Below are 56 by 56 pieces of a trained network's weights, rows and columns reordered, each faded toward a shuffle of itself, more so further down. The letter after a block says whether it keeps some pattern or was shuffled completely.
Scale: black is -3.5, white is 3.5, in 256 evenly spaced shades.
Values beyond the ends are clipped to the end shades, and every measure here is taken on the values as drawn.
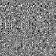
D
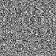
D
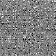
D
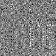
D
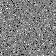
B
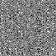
D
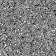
B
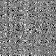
D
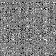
D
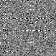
D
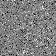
B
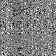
D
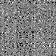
D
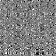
D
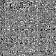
D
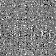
D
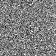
B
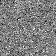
B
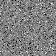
B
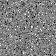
B
